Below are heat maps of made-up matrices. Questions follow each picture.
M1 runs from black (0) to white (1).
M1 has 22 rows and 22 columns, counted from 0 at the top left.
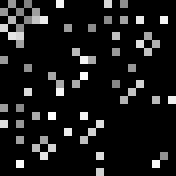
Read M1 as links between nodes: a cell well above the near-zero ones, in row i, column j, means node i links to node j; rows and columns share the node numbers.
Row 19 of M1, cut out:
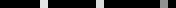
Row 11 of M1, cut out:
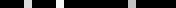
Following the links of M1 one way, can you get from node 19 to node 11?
yes
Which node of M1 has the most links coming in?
node 2
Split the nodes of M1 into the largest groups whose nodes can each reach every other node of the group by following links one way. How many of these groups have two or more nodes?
1
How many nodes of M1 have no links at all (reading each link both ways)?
0
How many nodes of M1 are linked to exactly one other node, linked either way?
1
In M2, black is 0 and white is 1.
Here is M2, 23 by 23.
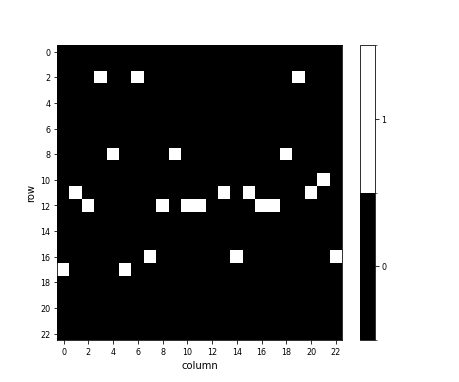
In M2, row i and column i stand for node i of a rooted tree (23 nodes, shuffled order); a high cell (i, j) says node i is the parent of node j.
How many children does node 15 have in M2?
0
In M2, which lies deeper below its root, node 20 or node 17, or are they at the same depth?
node 20
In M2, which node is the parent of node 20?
11
